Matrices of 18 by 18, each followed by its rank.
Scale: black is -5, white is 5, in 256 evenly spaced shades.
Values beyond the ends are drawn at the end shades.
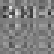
two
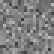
full rank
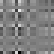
one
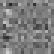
three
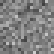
full rank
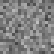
full rank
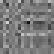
three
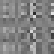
two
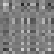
two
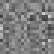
three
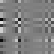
one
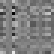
two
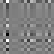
one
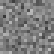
full rank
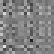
three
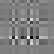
one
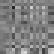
two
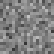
full rank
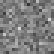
full rank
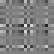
one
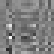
three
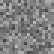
full rank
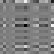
one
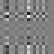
one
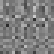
three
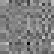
three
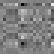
two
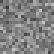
full rank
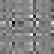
two
